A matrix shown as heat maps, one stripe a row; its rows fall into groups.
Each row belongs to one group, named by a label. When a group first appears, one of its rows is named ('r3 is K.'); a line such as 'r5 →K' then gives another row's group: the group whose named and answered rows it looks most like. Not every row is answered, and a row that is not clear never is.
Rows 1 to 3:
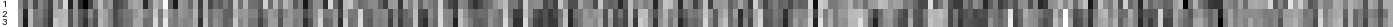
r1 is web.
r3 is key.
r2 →key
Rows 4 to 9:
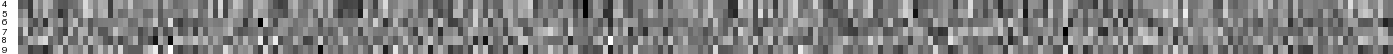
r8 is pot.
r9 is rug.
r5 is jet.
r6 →rug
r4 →jet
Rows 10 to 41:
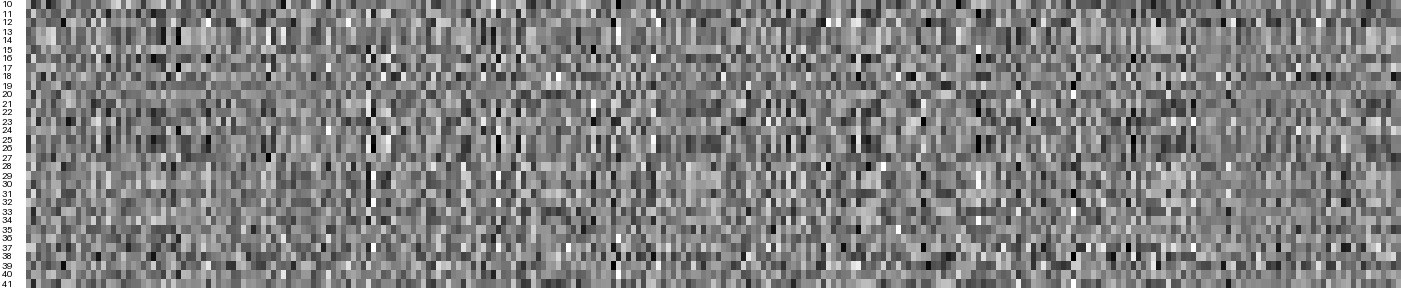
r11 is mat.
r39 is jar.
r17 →pot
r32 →jet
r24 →pot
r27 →rug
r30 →jet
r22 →mat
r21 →mat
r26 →mat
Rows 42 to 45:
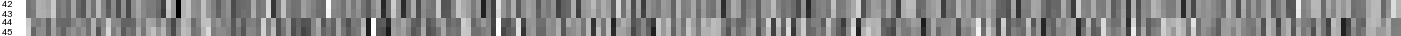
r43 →pot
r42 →pot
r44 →jet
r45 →jet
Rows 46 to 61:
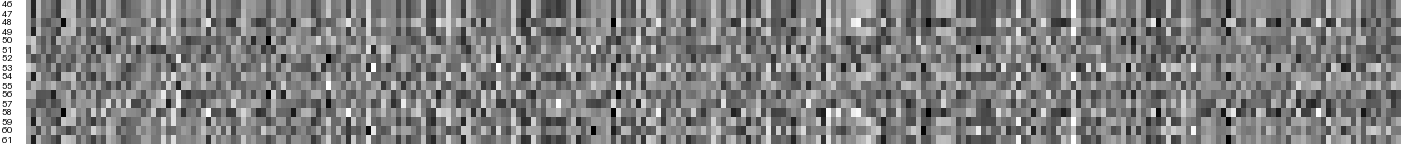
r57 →rug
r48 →jar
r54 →key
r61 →key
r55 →pot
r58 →jar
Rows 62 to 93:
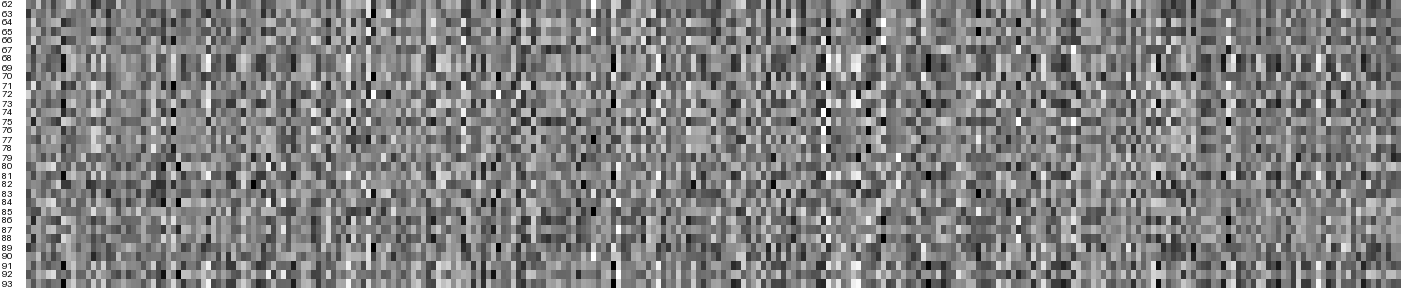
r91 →jar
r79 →rug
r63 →mat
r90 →mat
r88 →key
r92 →pot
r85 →jet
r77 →jet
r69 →jar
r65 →mat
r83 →mat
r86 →key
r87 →pot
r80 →pot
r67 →key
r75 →key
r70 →mat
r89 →mat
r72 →jet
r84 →pot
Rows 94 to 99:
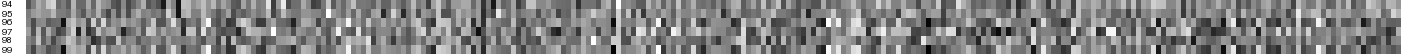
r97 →web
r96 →jar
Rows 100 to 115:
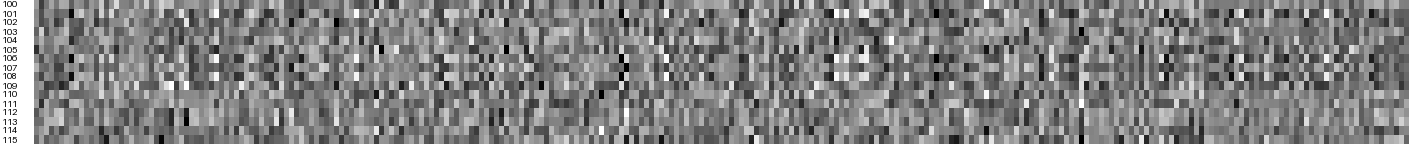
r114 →mat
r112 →pot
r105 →mat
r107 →rug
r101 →jar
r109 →rug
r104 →web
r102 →rug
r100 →jet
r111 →key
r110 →jet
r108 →jar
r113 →pot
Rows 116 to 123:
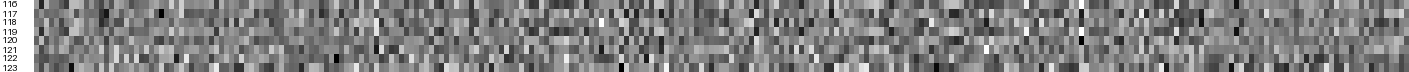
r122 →rug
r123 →jar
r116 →key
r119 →key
